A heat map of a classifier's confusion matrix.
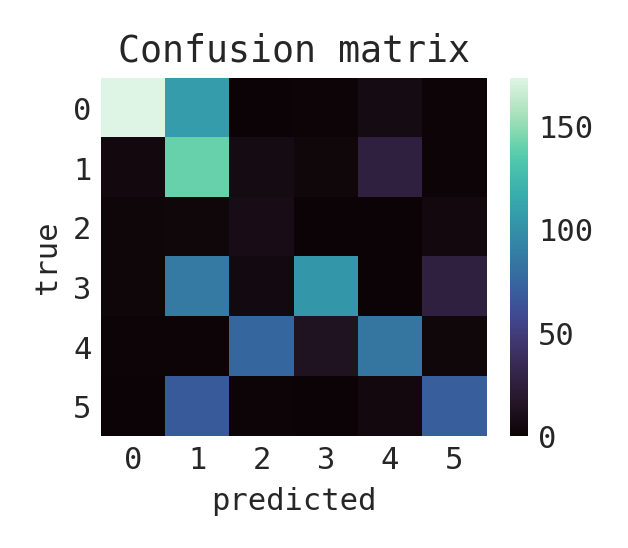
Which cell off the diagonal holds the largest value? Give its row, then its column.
0, 1
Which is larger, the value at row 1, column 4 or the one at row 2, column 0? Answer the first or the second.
the first
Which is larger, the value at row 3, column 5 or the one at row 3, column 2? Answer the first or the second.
the first
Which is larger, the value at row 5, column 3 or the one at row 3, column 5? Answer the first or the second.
the second
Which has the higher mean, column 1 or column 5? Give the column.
1
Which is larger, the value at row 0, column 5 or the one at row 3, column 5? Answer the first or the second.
the second
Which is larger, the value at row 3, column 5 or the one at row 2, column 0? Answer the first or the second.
the first
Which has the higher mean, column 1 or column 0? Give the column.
1
